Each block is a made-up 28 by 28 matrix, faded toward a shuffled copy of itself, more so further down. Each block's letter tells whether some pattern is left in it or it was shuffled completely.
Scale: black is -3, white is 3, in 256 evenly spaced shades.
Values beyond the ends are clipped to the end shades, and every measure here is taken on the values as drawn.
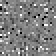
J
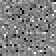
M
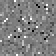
M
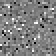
M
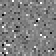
M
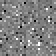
M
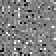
J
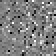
J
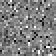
M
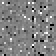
J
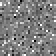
M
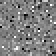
M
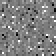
M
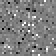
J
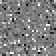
M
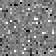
M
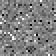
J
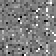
J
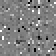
J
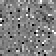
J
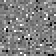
M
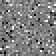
M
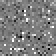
M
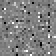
J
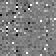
J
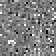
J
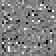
J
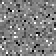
M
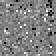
J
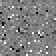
M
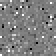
M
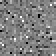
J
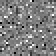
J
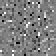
J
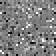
M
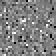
M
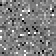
M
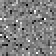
M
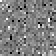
J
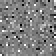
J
